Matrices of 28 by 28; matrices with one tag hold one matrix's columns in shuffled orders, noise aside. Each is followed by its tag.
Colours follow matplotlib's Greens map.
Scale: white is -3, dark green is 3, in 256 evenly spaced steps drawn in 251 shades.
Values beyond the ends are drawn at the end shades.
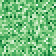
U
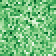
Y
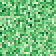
Y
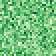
Y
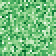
U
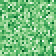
U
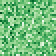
Y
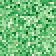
Y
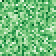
U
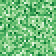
Y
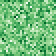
U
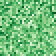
Y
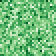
U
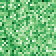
U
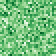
Y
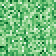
U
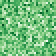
Y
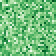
U
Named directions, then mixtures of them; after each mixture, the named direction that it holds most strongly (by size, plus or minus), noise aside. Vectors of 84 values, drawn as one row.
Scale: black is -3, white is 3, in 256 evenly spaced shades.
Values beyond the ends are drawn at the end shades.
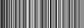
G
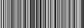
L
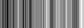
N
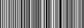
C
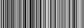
L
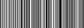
C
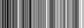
N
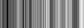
N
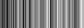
N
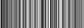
G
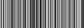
L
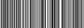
C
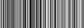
L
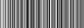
G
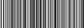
L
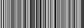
L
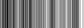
N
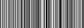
C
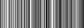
C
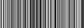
L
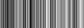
N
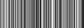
C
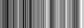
N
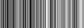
N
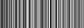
G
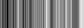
N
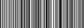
C
